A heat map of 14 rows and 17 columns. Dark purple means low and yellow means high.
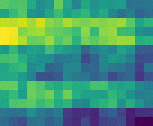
Streaks run across, left to right. Values rise toward the top left. Horizontal stripes repeat 2 times down the table. The top left is the ninth with the highest average.
